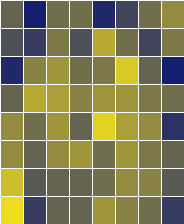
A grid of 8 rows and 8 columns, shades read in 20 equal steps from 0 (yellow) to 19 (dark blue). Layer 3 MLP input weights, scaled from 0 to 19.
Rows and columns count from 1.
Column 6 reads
15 11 2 7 6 7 8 9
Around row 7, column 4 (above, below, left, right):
7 12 12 11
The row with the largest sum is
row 1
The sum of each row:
105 95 88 67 70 75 81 83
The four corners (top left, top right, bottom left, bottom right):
12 8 0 16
